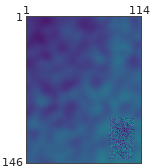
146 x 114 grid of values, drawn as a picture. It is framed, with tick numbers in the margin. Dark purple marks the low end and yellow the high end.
Ninth with the lowest average: top left. Odd patch: rougher, in the bottom right. Slope: up to the bottom right. Roughest part: bottom right. Stripes: none.
